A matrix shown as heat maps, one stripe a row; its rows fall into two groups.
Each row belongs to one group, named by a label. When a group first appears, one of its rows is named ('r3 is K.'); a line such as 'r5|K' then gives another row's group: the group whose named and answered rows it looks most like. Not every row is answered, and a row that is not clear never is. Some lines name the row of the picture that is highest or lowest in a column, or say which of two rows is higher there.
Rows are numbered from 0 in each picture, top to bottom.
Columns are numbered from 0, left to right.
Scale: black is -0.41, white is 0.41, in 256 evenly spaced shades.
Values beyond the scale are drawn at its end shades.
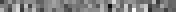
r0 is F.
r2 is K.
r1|K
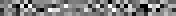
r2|F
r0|K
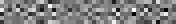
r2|K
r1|F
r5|F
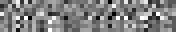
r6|K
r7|F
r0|K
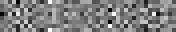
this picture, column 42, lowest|3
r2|K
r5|K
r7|F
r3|F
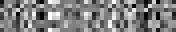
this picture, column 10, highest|1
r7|F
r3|F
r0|F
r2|K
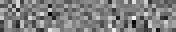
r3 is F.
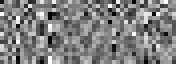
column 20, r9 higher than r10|Yes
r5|K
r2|K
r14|F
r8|K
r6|F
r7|F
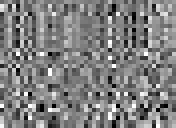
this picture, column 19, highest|13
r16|F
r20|K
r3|K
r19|K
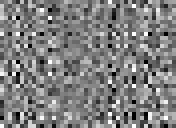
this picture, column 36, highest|8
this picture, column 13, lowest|31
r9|K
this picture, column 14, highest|15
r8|K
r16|K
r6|K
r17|K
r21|K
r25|K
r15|F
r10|F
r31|K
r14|F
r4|F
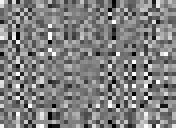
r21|K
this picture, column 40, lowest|26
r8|F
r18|K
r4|K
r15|K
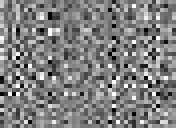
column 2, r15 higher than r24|Yes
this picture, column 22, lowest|16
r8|F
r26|F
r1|K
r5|K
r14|F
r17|K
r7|F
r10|K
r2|K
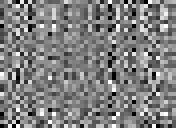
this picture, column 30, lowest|31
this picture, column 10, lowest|30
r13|K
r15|K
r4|K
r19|F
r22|F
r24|K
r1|K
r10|F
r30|F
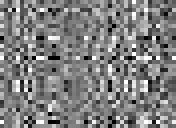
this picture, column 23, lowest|9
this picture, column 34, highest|14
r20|K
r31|K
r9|F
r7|K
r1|K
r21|K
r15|K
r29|K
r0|K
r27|F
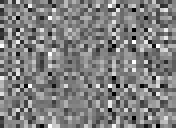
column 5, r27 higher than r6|No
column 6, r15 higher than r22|No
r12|K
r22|K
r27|K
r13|F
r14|F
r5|F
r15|K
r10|K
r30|K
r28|F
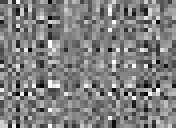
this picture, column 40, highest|12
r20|F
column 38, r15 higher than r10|Yes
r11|F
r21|F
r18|F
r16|K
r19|K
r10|F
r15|F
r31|F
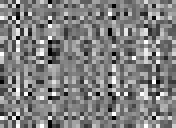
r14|K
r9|F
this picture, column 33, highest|14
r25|F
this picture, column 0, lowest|20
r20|F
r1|F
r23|K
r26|K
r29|F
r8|K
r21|K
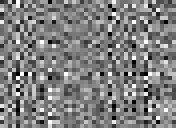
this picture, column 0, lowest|27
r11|K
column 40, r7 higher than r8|No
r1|K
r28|F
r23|K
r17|F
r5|K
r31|F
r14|K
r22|F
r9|K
